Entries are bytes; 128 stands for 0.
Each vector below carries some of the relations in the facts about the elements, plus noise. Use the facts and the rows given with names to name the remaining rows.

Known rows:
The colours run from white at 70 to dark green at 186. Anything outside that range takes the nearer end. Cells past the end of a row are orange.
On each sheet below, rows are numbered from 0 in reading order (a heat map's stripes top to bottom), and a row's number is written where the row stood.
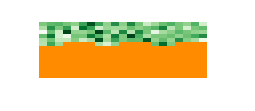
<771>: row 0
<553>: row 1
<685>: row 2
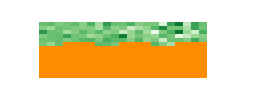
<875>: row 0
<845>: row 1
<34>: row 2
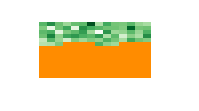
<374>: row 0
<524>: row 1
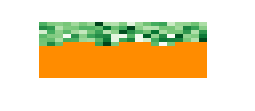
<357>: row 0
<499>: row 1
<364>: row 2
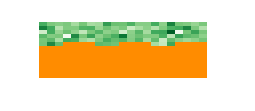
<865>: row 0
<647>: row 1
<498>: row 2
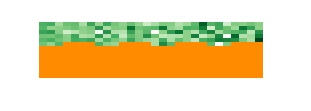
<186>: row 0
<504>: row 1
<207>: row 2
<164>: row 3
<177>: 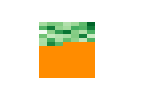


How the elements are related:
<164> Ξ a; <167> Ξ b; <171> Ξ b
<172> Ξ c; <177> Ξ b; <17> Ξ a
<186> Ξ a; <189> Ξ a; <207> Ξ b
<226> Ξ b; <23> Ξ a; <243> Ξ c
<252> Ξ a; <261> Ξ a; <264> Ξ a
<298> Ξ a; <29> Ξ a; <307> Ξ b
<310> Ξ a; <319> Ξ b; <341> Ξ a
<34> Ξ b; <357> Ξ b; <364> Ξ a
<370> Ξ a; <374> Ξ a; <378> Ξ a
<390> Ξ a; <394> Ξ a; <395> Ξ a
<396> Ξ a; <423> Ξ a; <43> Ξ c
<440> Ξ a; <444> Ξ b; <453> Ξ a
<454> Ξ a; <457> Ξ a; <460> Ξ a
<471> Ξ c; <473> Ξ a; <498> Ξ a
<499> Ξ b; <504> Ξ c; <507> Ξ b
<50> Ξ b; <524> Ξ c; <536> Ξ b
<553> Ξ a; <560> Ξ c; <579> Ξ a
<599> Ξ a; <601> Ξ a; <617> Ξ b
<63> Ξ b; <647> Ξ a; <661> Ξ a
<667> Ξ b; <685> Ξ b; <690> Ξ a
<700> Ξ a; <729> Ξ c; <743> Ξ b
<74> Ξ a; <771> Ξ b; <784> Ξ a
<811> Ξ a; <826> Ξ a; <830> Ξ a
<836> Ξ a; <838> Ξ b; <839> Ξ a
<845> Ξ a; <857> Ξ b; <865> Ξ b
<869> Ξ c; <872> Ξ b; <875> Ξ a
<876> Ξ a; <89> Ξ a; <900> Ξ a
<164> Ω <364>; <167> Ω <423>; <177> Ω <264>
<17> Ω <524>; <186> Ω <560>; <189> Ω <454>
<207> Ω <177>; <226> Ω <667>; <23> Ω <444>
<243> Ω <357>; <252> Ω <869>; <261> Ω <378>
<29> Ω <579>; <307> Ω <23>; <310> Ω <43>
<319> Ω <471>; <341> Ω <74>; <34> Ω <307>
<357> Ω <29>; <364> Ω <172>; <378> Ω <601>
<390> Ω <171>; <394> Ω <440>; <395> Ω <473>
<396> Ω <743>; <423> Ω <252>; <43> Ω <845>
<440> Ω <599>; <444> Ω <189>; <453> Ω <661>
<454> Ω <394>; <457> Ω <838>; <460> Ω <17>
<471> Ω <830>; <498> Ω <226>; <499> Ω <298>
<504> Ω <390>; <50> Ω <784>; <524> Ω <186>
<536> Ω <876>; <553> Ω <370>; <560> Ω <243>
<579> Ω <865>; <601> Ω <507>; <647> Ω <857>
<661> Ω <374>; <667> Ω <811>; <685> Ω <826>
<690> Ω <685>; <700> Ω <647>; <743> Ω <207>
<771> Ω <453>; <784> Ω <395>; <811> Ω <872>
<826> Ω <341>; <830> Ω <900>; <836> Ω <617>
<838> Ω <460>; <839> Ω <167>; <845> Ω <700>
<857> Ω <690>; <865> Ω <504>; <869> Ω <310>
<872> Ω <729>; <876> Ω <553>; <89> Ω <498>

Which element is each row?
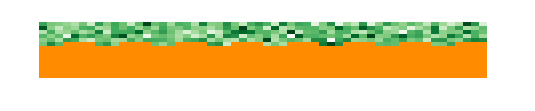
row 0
<171>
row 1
<830>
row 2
<457>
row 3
<471>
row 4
<536>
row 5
<617>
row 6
<74>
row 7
<473>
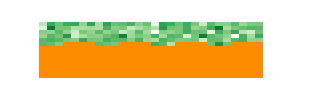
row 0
<839>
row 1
<310>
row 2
<869>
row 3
<838>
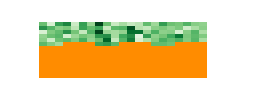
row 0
<444>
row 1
<298>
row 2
<690>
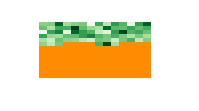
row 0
<729>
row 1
<319>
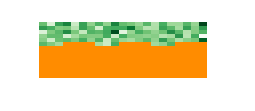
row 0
<307>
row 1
<89>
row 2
<396>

